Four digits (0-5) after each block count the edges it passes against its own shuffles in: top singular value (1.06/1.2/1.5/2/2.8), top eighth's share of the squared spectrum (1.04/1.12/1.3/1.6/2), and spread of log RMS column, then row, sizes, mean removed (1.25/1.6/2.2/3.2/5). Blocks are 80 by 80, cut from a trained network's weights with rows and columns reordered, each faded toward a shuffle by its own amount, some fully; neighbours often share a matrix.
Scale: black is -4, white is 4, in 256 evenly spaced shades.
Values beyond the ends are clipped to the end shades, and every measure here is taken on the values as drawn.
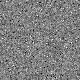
0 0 0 0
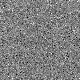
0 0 0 0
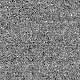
1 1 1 0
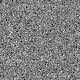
0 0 0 0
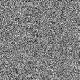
3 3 1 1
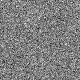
0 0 0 0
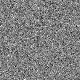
1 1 0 0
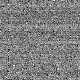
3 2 1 0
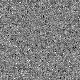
0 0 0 0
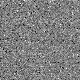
1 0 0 0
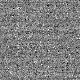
2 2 1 0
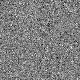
0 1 0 0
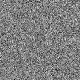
2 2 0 0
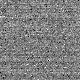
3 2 1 0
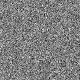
2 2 0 0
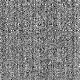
3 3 0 2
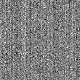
3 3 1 2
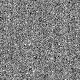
1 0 0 0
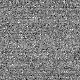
2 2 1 0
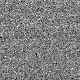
1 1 0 0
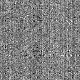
3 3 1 2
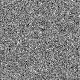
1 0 0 0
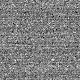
3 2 1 0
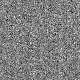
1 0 0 0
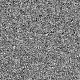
2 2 0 0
